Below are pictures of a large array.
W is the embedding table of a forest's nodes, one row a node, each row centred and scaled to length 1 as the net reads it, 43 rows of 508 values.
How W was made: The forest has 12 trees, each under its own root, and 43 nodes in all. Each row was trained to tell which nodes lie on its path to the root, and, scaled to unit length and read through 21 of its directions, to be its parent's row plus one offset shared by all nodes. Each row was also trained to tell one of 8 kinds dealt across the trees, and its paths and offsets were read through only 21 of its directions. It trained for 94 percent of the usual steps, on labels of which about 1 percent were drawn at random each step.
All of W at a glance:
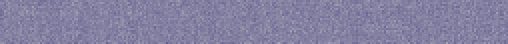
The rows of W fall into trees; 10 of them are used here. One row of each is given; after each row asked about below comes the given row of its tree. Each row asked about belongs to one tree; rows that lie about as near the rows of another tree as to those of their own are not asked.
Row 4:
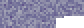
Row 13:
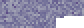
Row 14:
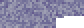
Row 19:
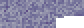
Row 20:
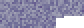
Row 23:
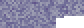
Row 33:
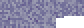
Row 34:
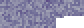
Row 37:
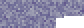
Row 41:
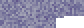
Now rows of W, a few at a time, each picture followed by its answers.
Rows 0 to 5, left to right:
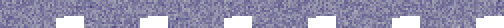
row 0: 4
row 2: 33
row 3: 34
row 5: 4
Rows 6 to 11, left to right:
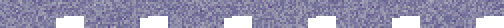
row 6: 20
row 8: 23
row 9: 33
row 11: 37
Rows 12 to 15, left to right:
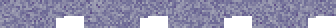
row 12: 34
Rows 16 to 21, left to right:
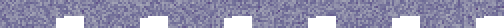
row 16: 23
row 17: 19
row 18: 37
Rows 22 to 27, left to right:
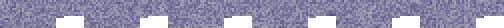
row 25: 19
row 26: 41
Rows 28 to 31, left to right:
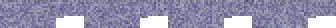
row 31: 4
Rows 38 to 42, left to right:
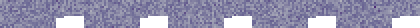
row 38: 34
